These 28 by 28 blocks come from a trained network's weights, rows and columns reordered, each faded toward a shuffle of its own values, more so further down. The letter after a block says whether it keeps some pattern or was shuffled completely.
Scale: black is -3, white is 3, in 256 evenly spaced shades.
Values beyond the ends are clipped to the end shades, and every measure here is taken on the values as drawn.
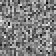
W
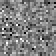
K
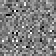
K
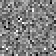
W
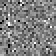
K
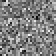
W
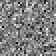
W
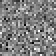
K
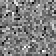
W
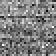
K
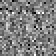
K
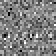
K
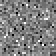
W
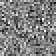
K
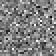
W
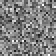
W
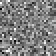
K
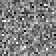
W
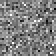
W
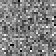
K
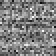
K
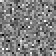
K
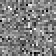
W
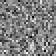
K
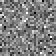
W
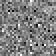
K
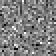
W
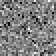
W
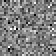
K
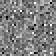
K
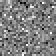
W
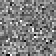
W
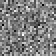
W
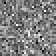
W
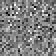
K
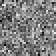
W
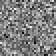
W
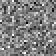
W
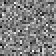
W
